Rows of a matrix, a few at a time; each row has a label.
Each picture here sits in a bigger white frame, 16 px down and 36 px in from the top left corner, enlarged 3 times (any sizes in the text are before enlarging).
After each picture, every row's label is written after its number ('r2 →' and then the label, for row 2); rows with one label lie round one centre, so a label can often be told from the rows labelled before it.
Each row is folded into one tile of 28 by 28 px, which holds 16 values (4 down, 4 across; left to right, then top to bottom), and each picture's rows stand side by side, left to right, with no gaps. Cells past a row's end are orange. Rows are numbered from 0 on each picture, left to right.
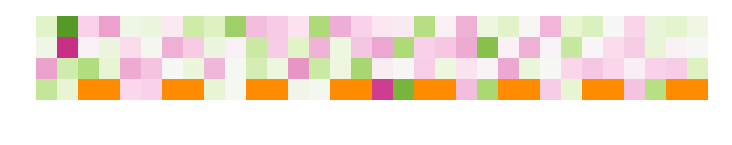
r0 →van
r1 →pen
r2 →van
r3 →van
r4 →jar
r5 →jar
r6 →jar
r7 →jar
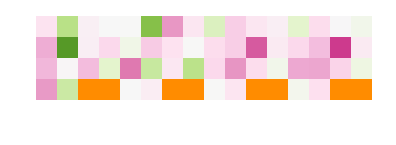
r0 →jar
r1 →van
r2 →pen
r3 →pen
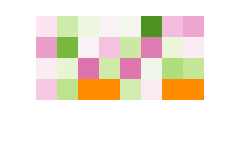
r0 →jar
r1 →van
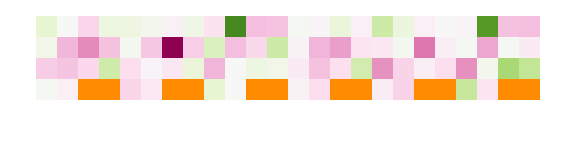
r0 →pen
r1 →pen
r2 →van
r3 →pen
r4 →pen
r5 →van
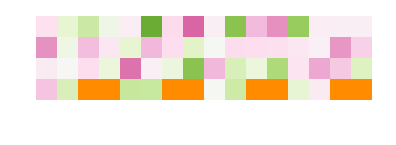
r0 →jar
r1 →van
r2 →van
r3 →pen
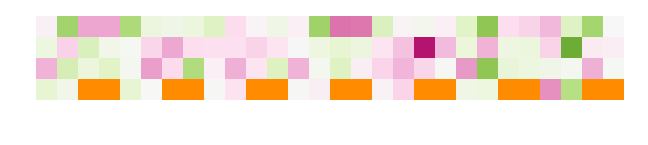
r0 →van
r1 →pen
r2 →pen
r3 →van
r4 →pen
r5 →van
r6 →jar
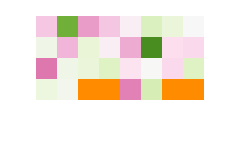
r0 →van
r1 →jar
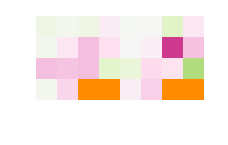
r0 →pen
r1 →pen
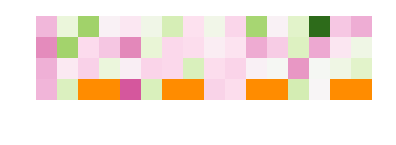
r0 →jar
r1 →jar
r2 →pen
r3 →van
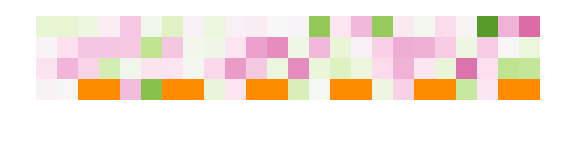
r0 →pen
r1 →jar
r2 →pen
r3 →van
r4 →pen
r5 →van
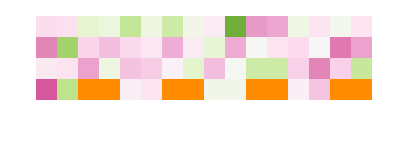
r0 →jar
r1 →pen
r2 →van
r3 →pen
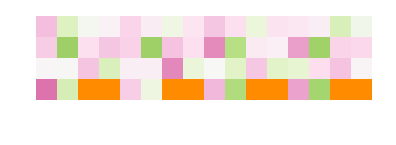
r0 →jar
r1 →jar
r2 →jar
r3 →jar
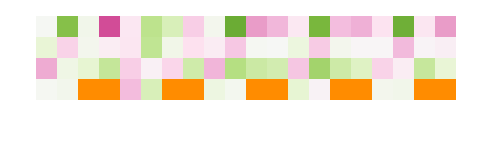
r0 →van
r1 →jar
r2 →van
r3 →van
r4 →van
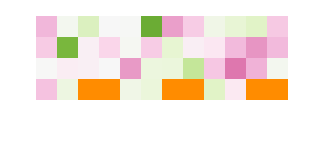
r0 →jar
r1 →van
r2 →pen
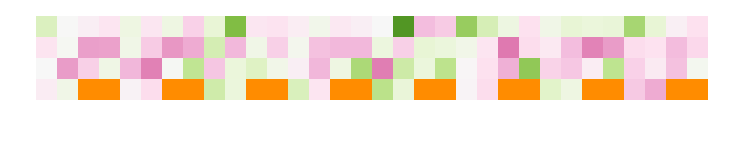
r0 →pen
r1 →pen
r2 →van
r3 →pen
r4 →van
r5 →pen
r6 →pen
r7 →pen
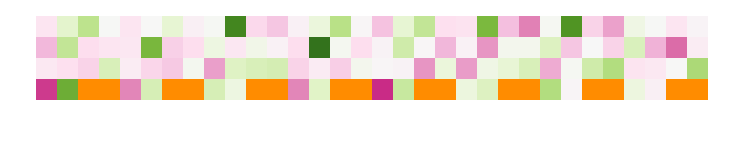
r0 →jar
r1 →jar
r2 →van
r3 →jar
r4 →jar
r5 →van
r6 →van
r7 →pen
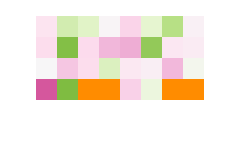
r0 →jar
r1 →jar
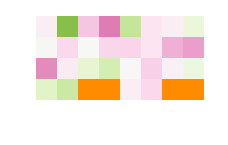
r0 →van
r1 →pen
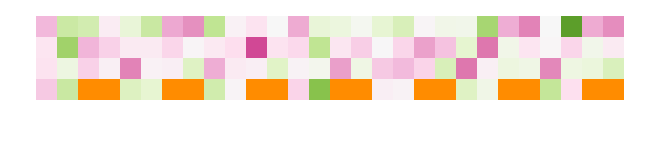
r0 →jar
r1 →van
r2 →pen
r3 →jar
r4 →pen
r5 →van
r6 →van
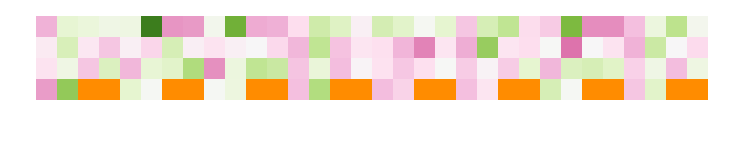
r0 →jar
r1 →van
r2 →van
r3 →jar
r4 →pen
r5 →jar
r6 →van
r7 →jar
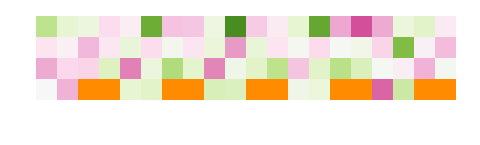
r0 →pen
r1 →van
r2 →van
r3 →van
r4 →jar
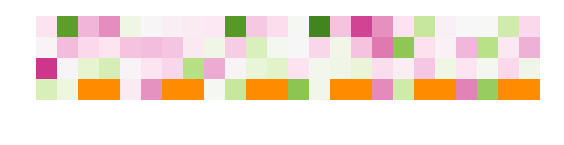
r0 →van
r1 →pen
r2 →van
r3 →van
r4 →jar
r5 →jar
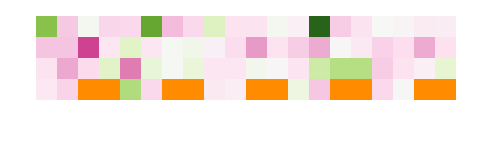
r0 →pen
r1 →van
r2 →pen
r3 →van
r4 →pen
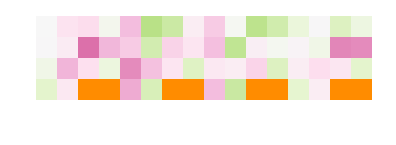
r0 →pen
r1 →jar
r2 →jar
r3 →pen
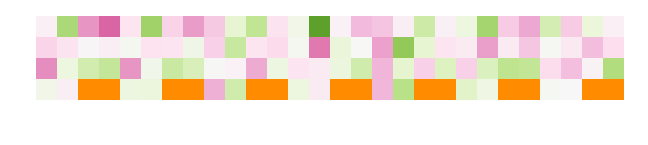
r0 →van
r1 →van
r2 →jar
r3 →van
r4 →jar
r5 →van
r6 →pen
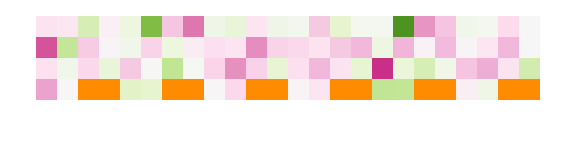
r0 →jar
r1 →van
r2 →pen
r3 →pen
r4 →van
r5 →pen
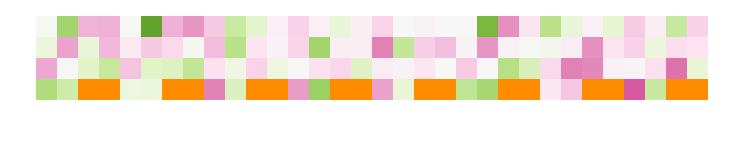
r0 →van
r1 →van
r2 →jar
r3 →jar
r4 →jar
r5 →van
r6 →pen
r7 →jar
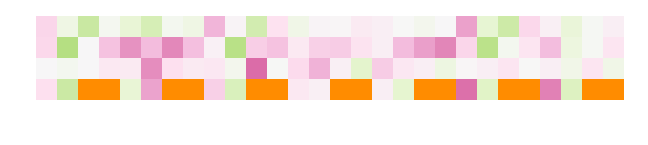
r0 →jar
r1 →pen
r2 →jar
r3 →pen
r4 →pen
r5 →jar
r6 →jar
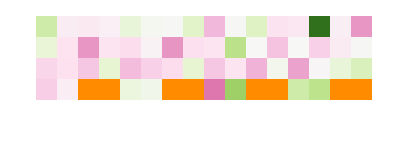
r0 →pen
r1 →pen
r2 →jar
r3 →van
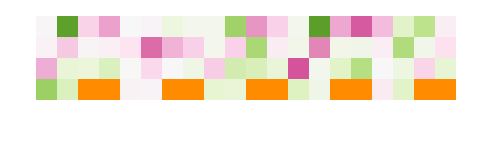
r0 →van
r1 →pen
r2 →van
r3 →van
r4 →jar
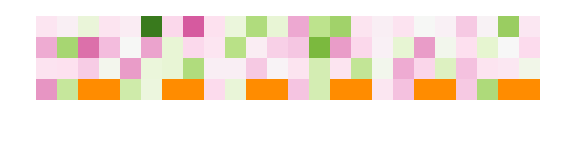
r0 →jar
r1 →van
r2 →jar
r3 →jar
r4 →pen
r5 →jar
